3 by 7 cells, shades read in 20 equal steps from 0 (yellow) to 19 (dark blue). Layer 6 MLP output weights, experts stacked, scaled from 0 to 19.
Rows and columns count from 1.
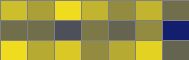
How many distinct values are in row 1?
6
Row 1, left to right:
3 6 0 4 8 4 11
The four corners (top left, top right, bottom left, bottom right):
3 11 0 12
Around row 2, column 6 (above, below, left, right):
4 1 12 19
